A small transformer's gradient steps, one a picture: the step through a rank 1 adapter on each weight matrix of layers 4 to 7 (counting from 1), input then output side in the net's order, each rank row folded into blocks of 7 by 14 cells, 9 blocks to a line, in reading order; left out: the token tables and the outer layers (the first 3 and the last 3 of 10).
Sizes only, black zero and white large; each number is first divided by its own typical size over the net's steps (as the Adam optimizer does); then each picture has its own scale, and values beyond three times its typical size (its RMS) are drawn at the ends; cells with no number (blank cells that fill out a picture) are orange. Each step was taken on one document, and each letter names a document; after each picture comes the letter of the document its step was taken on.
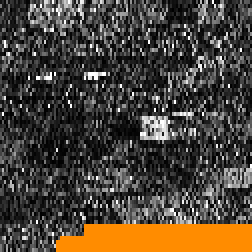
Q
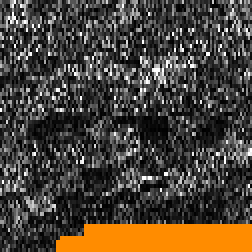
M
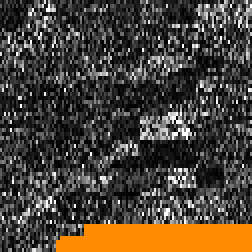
Q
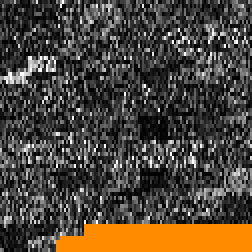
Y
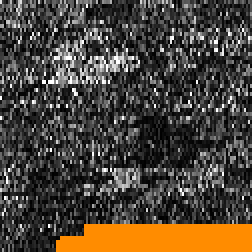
M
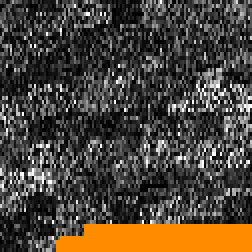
Y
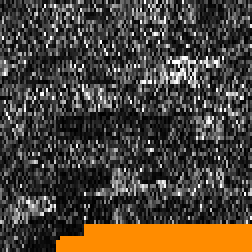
M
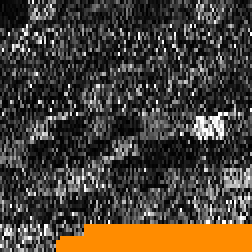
Q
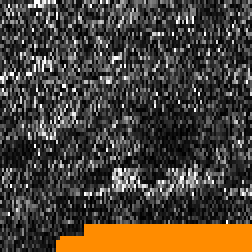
M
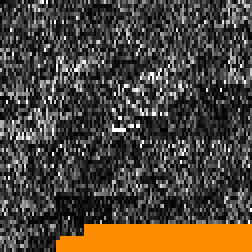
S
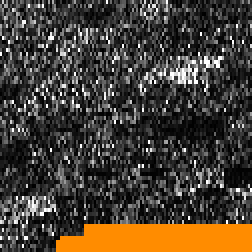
M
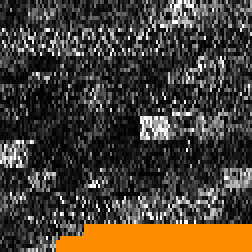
Q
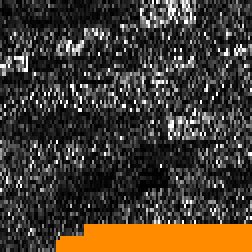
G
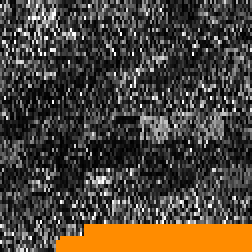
Q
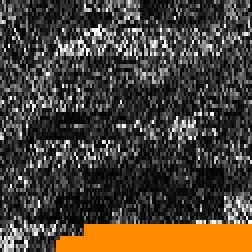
S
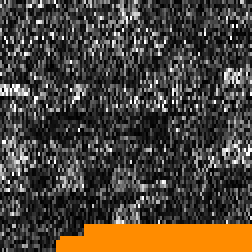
M
